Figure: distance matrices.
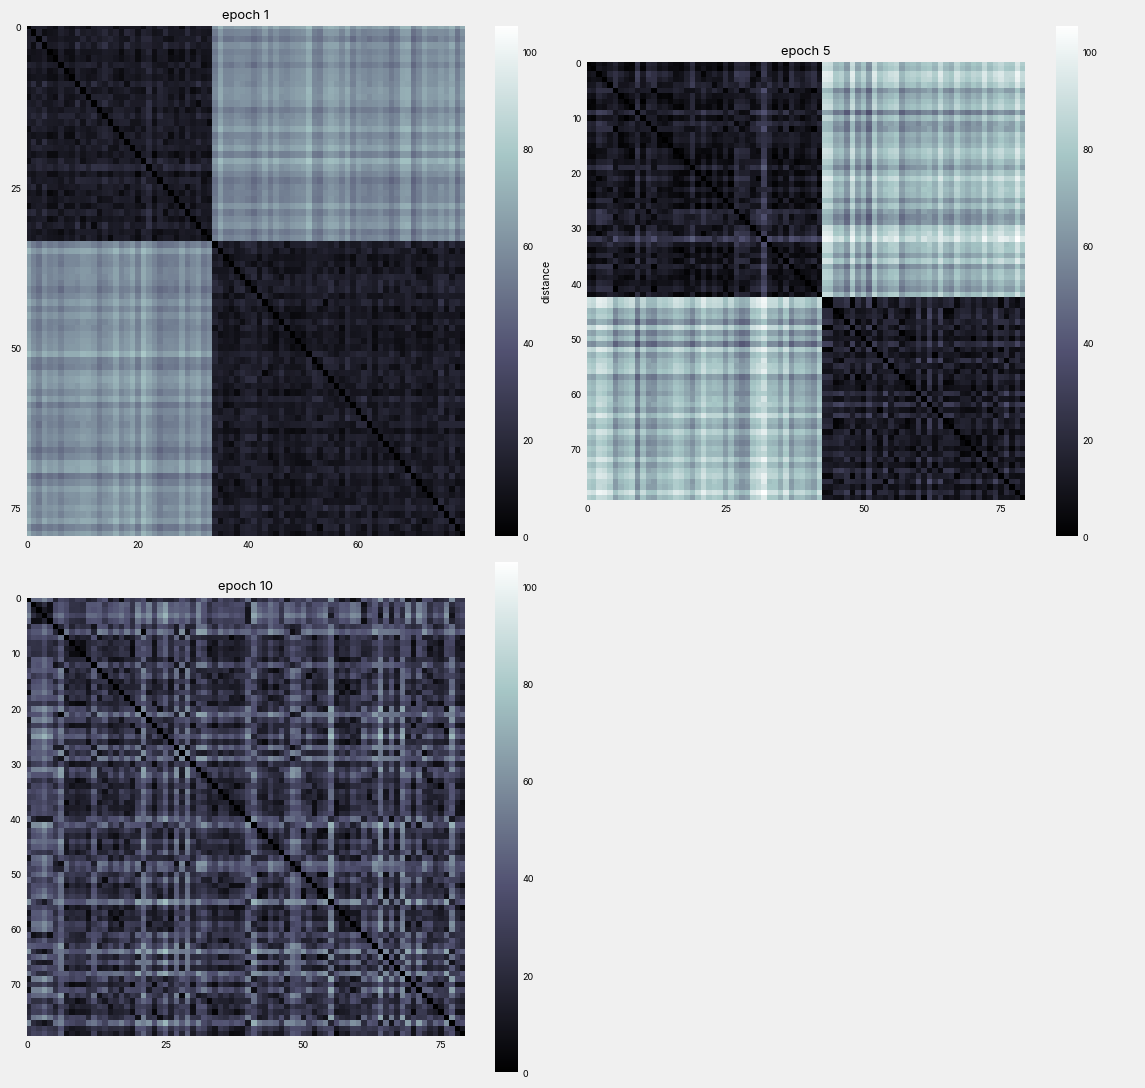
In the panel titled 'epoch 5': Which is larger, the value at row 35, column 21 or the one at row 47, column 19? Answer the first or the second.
the second
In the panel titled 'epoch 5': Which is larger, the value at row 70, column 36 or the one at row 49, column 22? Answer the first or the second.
the first
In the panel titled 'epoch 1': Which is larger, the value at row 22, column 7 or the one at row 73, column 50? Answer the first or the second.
the first
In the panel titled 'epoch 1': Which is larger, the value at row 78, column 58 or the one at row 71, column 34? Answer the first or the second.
the first
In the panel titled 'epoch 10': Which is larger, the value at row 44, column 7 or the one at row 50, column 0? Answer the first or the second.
the second
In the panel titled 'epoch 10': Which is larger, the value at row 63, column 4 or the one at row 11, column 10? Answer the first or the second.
the first
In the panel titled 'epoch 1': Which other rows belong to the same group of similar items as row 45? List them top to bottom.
34, 35, 36, 37, 38, 39, 40, 41, 42, 43, 44, 46, 47, 48, 49, 50, 51, 52, 53, 54, 55, 56, 57, 58, 59, 60, 61, 62, 63, 64, 65, 66, 67, 68, 69, 70, 71, 72, 73, 74, 75, 76, 77, 78, 79
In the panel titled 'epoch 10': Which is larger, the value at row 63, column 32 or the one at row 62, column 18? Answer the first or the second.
the second
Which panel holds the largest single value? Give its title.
epoch 5
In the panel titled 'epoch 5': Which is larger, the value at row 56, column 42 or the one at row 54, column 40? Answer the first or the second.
the first
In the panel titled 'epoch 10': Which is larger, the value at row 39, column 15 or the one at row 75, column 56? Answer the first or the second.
the first
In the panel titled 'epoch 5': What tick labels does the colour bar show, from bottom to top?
0, 20, 40, 60, 80, 100
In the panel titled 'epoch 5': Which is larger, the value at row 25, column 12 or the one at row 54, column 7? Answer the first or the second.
the second
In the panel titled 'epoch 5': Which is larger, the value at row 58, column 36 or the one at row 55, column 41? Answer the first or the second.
the first
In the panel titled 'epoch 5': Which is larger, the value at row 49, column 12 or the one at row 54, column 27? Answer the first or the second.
the second
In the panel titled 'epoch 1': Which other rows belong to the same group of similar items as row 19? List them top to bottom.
0, 1, 2, 3, 4, 5, 6, 7, 8, 9, 10, 11, 12, 13, 14, 15, 16, 17, 18, 20, 21, 22, 23, 24, 25, 26, 27, 28, 29, 30, 31, 32, 33
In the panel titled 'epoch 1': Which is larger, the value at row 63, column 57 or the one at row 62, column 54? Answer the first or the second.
the second
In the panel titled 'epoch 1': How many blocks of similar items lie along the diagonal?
2
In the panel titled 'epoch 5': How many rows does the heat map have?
80
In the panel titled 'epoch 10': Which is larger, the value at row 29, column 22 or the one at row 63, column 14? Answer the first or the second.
the first
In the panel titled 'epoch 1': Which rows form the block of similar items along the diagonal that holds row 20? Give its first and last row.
0 to 33
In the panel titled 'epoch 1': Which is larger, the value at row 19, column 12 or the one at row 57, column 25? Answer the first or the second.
the second
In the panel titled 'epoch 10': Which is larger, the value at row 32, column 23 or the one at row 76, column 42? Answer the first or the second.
the first
